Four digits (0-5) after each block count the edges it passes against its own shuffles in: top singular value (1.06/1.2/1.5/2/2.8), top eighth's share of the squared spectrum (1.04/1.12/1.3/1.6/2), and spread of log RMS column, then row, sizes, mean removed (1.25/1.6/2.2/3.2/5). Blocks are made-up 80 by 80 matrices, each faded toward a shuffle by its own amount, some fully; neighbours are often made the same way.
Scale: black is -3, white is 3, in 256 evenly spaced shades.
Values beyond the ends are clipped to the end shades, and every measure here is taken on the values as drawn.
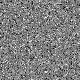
0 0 0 0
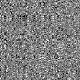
4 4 2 2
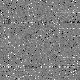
3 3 1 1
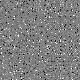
3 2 1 1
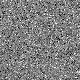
0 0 0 0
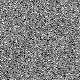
2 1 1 0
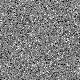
0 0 0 0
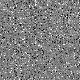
3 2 1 0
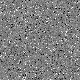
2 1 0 0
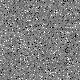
1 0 0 0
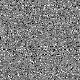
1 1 0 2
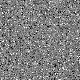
0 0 0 1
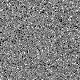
0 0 0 1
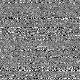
2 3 0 4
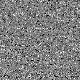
1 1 0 2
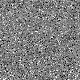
0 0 0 1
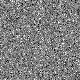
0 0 0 0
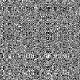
4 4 2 2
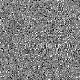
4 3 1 1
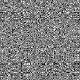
4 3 2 2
